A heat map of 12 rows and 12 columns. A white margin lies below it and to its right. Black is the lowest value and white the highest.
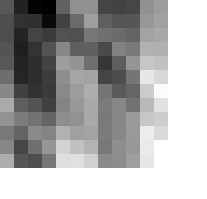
Slope: up to the bottom right. Stripes: upright, repeating 2 times. Ninth with the highest average: bottom right. Ninth with the lowest average: top left.
